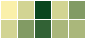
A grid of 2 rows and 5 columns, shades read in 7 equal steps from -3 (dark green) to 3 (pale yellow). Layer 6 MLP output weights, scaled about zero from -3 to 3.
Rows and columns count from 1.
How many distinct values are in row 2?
4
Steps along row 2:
down down up same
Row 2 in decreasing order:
2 1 1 0 -2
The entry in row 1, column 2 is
2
